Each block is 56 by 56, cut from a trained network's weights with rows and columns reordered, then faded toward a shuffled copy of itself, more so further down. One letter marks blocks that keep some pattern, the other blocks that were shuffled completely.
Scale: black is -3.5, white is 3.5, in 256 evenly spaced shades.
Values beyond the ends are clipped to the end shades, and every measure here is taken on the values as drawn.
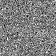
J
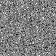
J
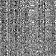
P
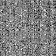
P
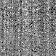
P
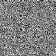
P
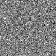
P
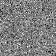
J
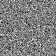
J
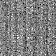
P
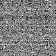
P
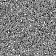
J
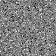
J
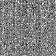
P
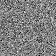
J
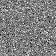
J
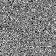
P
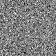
J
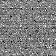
P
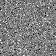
J
